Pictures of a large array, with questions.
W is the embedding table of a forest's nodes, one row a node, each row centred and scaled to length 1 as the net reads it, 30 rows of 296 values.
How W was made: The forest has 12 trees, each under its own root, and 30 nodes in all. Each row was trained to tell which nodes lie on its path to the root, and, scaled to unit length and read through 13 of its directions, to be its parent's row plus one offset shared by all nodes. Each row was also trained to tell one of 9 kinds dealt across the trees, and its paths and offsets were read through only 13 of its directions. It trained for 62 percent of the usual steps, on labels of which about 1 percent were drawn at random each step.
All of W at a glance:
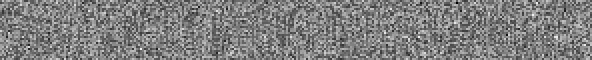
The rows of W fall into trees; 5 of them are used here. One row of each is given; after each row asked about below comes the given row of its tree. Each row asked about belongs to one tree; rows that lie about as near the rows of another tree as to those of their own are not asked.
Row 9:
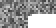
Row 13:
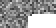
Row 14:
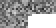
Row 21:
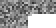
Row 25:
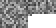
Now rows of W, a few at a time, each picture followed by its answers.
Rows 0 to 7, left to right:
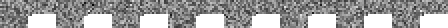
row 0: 13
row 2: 25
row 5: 21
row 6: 14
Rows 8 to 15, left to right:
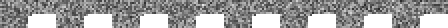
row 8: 13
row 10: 13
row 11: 21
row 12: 9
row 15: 9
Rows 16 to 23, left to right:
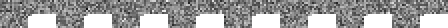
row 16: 13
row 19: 9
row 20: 25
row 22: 9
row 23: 25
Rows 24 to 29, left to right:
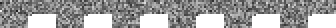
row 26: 25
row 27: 9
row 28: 14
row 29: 25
